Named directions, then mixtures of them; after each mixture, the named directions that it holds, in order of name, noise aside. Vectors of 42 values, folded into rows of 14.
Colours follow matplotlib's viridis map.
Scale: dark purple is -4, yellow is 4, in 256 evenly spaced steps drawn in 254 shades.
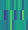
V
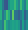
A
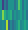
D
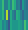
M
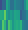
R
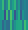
M, V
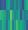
R, V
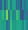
M, R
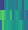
D, R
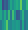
A, D, M
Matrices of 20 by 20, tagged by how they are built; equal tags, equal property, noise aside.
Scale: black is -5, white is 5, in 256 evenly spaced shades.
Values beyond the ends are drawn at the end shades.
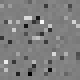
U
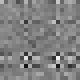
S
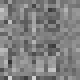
S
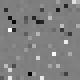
U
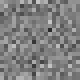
S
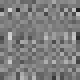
S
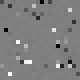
U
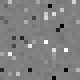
U
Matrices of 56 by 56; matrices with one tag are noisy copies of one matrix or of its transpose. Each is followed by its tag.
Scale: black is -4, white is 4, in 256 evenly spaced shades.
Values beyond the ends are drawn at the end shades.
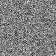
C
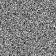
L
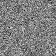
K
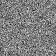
K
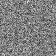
C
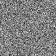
L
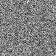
C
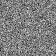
K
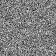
K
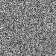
C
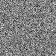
C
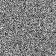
C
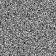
L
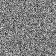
C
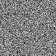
L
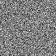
L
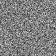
L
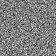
L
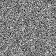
K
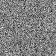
C
